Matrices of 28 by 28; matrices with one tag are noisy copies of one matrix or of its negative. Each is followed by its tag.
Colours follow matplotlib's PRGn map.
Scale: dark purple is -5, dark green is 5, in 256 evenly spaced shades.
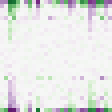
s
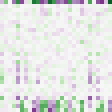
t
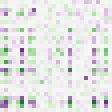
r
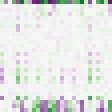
t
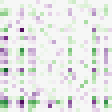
r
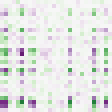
r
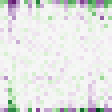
s
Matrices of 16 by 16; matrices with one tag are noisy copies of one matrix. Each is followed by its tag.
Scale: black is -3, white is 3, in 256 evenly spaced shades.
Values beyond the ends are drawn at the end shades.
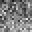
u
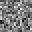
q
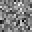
q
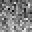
u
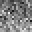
u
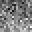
u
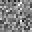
q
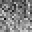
u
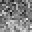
u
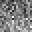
u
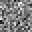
q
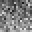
u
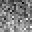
u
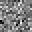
q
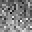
u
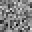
q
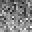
u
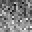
u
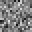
q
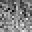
u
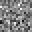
q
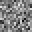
q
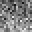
u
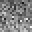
u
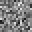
q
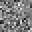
q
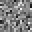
q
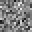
q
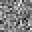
q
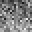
u
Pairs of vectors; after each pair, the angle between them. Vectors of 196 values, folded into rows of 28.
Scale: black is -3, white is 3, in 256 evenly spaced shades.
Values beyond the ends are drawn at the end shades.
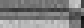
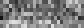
partly aligned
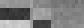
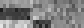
nearly parallel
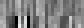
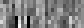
nearly parallel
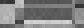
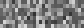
orthogonal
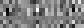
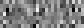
nearly parallel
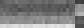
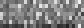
partly opposed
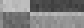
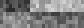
nearly opposite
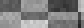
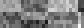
nearly opposite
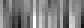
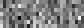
partly aligned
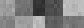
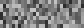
orthogonal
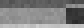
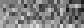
partly aligned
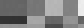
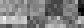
nearly opposite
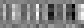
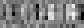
nearly opposite
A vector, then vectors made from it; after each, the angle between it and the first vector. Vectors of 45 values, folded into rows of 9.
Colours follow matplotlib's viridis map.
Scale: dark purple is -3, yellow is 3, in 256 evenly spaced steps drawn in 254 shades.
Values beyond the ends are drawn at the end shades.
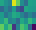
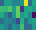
orthogonal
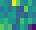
nearly parallel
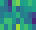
partly aligned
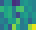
nearly opposite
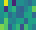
orthogonal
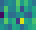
orthogonal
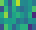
partly aligned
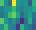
partly aligned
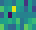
orthogonal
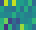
partly aligned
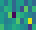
orthogonal
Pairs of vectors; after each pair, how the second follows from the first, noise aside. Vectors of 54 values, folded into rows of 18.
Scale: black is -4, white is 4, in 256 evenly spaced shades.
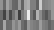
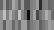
negated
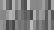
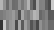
wrapped around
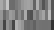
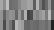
copied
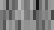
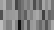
wrapped around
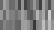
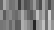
copied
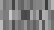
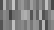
negated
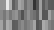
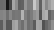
negated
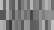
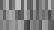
wrapped around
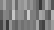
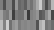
negated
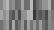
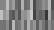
copied
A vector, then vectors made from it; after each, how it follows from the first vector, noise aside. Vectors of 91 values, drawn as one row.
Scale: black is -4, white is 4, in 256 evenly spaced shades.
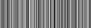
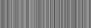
shrunk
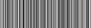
wrapped around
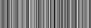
copied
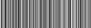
wrapped around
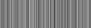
shrunk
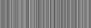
shrunk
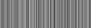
shrunk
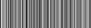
wrapped around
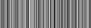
copied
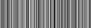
copied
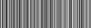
wrapped around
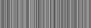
shrunk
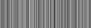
shrunk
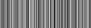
copied
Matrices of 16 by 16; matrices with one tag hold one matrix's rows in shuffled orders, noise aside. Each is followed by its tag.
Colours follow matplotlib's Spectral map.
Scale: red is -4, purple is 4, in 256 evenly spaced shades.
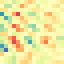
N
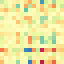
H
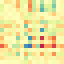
H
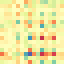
H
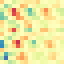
N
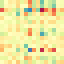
H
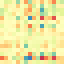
H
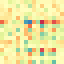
H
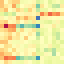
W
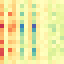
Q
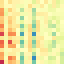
Q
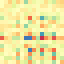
H
